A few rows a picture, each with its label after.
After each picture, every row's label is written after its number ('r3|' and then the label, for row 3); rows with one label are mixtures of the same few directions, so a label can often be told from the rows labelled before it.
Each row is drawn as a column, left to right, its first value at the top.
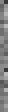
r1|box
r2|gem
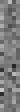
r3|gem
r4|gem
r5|gem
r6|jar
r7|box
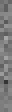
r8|jar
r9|box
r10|gem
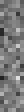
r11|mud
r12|jar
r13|jar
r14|jar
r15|mud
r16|jar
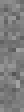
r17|jar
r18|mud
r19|jar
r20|jar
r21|box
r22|jar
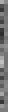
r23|mud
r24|gem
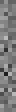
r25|gem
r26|jar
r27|jar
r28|gem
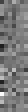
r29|gem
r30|gem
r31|jar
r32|gem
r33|gem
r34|gem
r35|gem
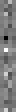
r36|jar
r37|jar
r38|gem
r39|jar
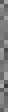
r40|box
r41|box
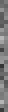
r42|jar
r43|box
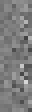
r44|box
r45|box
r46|box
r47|box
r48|box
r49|jar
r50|box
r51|jar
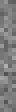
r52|mud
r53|jar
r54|mud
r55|box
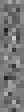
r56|jar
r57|mud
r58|gem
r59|jar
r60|mud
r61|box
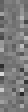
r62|jar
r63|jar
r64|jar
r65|gem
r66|gem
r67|gem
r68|box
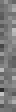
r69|gem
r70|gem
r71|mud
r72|mud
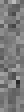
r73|box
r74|gem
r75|gem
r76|gem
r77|box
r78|mud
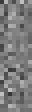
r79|gem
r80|gem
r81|gem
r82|gem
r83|jar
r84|gem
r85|box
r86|mud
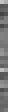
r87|gem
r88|gem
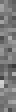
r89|box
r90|box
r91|jar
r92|jar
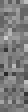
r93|jar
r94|jar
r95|mud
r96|jar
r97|mud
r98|gem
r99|gem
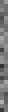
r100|jar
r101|gem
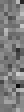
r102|box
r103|mud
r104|jar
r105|gem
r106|box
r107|gem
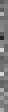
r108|jar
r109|gem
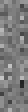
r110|mud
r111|gem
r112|jar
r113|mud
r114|mud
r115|box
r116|mud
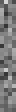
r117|mud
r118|gem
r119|mud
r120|box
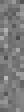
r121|jar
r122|mud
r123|mud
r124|gem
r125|jar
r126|gem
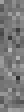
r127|mud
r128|gem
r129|jar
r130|jar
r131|mud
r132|jar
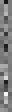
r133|jar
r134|gem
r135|gem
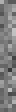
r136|gem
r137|jar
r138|gem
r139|mud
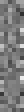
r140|gem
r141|mud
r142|mud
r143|jar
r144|mud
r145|mud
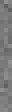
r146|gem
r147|box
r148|mud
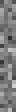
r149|mud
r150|gem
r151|jar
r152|box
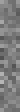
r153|box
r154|mud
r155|box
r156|jar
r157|mud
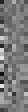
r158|box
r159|jar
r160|gem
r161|gem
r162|gem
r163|box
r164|gem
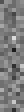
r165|gem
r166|mud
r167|gem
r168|jar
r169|gem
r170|jar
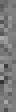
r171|box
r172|jar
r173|gem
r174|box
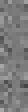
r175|jar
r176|gem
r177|box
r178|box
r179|jar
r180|box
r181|box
